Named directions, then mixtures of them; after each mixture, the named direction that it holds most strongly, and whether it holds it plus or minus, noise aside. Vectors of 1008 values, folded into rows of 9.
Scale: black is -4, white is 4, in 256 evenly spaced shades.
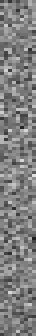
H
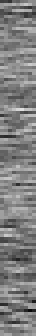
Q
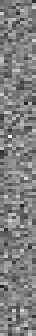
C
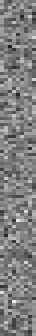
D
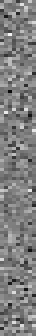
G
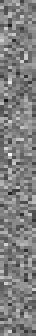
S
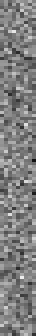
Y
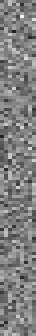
Y, minus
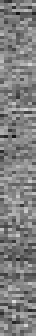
Q, plus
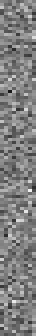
D, plus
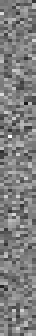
C, plus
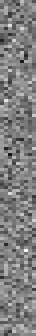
S, minus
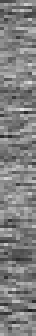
Q, plus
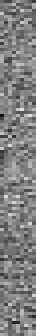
C, plus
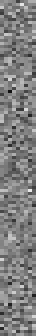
G, plus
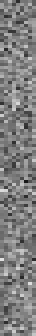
Y, minus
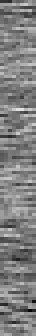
Q, plus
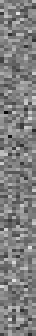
C, minus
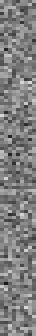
C, minus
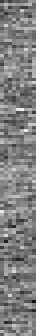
Q, plus
